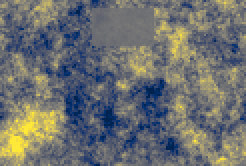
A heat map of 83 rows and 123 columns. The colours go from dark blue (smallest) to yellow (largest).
The ninth with the highest average is the bottom left. In the top middle lies a patch that is calmer than the rest. The top middle is the calmest part. The ninth with the lowest average is the bottom middle. No row or column stands out. There are no regular stripes.
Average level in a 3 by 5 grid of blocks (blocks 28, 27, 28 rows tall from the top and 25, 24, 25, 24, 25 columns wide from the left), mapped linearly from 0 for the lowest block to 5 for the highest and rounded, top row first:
11232
20122
51012
